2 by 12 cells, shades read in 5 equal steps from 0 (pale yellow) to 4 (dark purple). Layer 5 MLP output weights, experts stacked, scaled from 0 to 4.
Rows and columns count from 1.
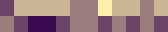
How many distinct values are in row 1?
4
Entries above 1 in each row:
4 12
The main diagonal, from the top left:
3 3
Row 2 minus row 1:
-1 2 3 3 2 0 0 3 1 2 0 2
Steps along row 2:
up up same down down same up down up down up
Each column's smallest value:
2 1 1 1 1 2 2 0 1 1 2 1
